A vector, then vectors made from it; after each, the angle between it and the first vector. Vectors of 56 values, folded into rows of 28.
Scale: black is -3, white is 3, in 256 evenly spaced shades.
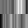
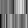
nearly parallel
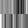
nearly opposite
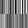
orthogonal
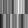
nearly parallel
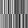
partly opposed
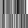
partly opposed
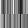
partly opposed
